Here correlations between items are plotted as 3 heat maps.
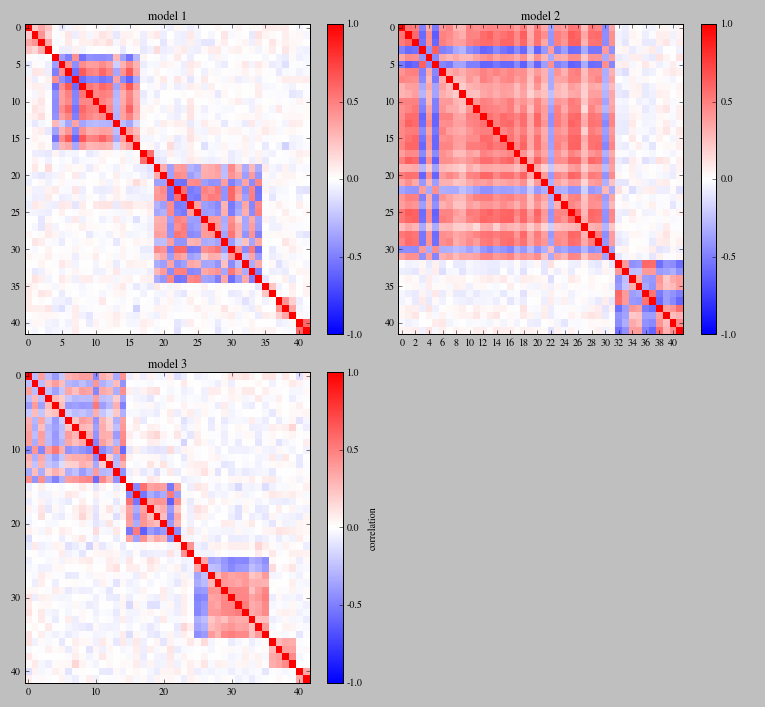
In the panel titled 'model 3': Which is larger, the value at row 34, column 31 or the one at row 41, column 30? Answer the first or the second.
the first
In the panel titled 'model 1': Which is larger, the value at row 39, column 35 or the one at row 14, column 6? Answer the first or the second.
the second
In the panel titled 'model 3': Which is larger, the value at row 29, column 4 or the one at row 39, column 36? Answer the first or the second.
the second
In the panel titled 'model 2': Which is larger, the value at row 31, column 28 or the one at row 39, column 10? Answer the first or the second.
the first
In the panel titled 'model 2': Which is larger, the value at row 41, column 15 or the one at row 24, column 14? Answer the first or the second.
the second
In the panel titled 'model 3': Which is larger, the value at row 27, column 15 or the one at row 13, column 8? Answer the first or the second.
the first
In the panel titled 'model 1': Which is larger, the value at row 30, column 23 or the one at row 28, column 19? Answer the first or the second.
the first
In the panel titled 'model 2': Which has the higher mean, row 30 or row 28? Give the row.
28
